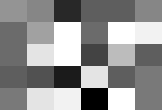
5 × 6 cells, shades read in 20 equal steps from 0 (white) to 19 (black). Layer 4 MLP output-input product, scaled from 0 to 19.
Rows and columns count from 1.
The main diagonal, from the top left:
8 7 0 2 0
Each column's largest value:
12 13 17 19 12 12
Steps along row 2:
down down up down up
